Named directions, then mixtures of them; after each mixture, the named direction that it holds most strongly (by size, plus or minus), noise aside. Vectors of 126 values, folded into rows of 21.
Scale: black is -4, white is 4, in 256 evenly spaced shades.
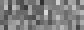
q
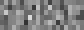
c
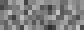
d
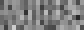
d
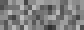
d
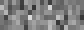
c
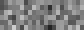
d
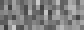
q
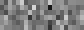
c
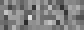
c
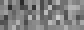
c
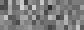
d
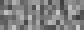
c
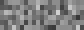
d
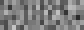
c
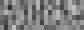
c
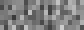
d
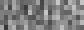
q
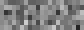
c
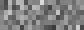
d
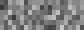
d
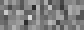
c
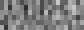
q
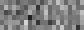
q
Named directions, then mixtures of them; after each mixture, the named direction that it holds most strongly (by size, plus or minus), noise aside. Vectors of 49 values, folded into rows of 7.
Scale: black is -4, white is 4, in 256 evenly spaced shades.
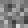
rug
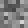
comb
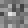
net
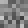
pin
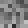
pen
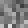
pen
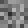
net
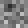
rug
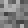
comb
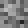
comb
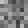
pin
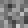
rug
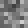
comb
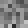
pen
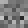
pin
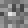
net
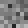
pen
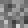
rug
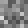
pin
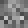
pin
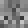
pin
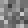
rug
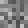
pin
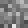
pen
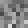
pen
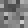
comb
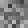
pen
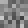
pin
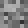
comb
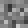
rug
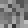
pen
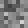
comb
